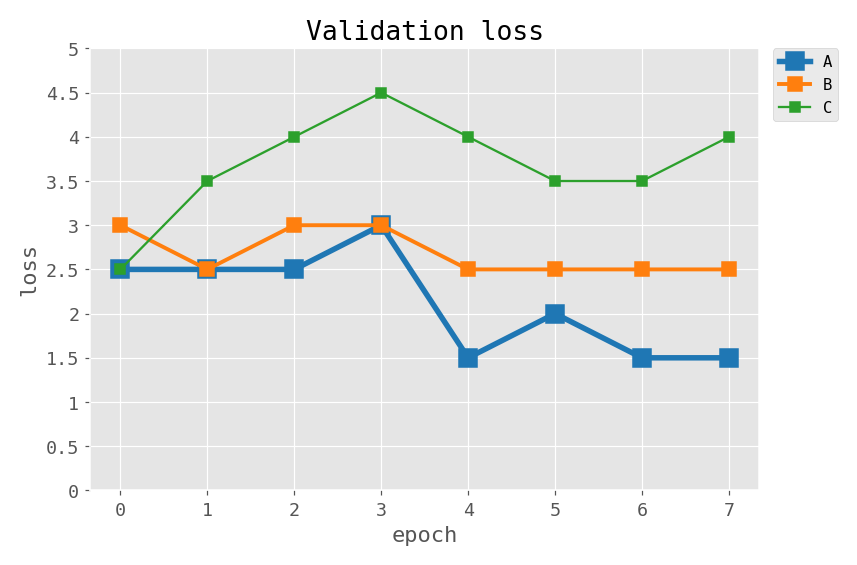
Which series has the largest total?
C
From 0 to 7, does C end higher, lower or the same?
higher
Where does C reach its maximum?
3
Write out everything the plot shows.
Title: Validation loss
x-axis: epoch, ticks 0 1 2 3 4 5 6 7
y-axis: loss, ticks 0 0.5 1 1.5 2 2.5 3 3.5 4 4.5 5
Legend: A, B, C
Values:
A: 2.5 2.5 2.5 3 1.5 2 1.5 1.5
B: 3 2.5 3 3 2.5 2.5 2.5 2.5
C: 2.5 3.5 4 4.5 4 3.5 3.5 4
